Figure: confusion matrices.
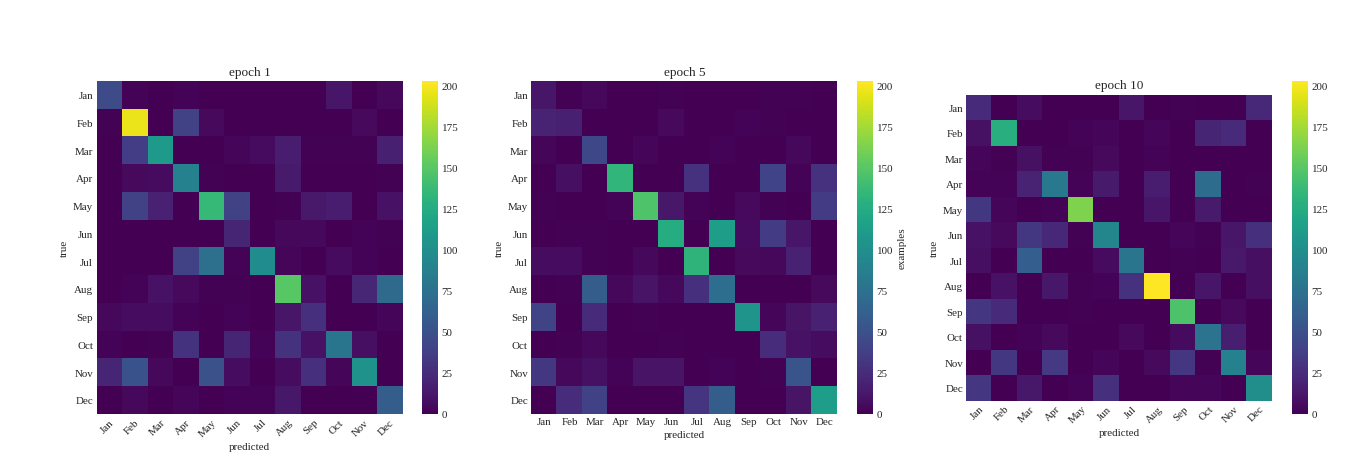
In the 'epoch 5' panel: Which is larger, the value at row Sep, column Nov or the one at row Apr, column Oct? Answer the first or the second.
the second
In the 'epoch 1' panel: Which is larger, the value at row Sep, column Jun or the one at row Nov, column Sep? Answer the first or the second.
the second
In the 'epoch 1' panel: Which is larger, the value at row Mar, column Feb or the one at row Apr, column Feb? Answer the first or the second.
the first
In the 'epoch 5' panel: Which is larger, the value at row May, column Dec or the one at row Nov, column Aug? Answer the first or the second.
the first
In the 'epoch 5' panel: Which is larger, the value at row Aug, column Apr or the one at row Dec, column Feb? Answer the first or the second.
the second
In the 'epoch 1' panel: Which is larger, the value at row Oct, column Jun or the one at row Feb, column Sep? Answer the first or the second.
the first
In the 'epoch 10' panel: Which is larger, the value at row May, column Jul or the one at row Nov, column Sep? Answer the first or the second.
the second
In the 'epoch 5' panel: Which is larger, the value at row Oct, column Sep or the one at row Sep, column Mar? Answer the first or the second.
the second
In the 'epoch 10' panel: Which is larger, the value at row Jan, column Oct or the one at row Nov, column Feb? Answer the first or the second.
the second
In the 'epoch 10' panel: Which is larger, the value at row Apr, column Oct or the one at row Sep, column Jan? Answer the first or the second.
the first
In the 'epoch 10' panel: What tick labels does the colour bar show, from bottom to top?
0, 25, 50, 75, 100, 125, 150, 175, 200
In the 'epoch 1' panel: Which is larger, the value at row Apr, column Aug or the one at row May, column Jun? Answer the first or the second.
the second
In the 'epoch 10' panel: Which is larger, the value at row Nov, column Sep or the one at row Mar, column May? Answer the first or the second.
the first
